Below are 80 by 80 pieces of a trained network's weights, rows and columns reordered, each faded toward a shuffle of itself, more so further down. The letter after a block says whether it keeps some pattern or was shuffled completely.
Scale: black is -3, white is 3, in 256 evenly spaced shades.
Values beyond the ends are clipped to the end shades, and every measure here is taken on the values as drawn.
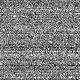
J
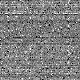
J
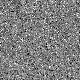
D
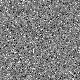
D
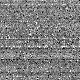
J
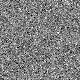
D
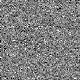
J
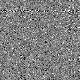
J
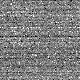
J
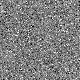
D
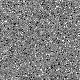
D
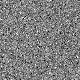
D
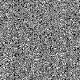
J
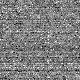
J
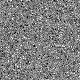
D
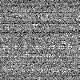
J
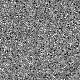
D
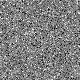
D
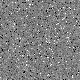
D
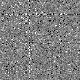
J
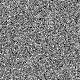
D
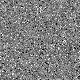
D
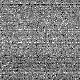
J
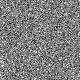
D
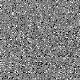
J
